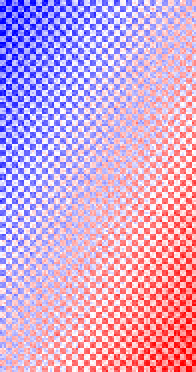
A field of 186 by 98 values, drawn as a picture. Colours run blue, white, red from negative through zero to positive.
The top left is the ninth with the lowest average. No row or column stands out. A checkerboard runs through the table. The bottom right is the ninth with the highest average. The field climbs toward the bottom right. The halves do not mirror each other.
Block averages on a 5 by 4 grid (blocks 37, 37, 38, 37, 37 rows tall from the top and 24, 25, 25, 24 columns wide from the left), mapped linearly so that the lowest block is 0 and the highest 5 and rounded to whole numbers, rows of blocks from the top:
0122 | 1123 | 1234 | 2344 | 3345
